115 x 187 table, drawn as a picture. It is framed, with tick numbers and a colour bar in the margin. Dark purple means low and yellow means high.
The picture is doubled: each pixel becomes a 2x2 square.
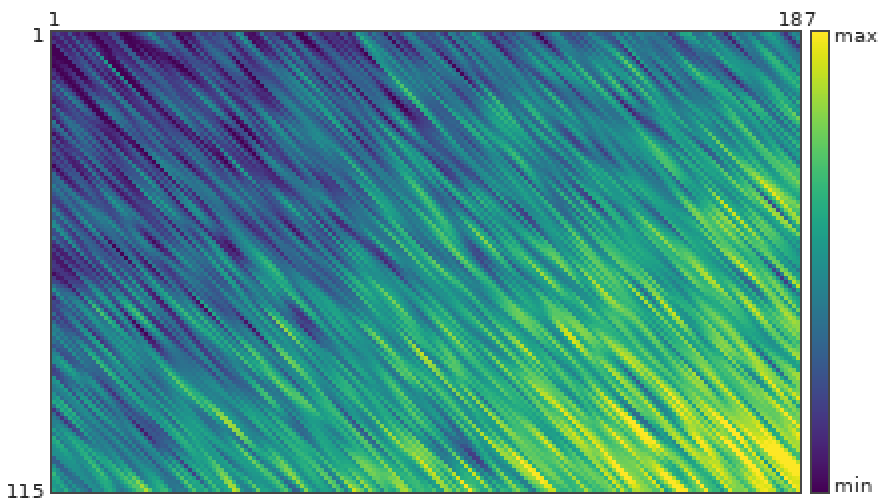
Mirror symmetry: none. Ninth with the lowest average: top left. Grain: diagonal, down to the right. Ninth with the highest average: bottom right. Slope: up to the bottom right.
